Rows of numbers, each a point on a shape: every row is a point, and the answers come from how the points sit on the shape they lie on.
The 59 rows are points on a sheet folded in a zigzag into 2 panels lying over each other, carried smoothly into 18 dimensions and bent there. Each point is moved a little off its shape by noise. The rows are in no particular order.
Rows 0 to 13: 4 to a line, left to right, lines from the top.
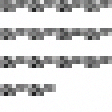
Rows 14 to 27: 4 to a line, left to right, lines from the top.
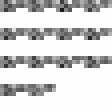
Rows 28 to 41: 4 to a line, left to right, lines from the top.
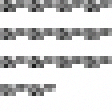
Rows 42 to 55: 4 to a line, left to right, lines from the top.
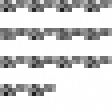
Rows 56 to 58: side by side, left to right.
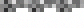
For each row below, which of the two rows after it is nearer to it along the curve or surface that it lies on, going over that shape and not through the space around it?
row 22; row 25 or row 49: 25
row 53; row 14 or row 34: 34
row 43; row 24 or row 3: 24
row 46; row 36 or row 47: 47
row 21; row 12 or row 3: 12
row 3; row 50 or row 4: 4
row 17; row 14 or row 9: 9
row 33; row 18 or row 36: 36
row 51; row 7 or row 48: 48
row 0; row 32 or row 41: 41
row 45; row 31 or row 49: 31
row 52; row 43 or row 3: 3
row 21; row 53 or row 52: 52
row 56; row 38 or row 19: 19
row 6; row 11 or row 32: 11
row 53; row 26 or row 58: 58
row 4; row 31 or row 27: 27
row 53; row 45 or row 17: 17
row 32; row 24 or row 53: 53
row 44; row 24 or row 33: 24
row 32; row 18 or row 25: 25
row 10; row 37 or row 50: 37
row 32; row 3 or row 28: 3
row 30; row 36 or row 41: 41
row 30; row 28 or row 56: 28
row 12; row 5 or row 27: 5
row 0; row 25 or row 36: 36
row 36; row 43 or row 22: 22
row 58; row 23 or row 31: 23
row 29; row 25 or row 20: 25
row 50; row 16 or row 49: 16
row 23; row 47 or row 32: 32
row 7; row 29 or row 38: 38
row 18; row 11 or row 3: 11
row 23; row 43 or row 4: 4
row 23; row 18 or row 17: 17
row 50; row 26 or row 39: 39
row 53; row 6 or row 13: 13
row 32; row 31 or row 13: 13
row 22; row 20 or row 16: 16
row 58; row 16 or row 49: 16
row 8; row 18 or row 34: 34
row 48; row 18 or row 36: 18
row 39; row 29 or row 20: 29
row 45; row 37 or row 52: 37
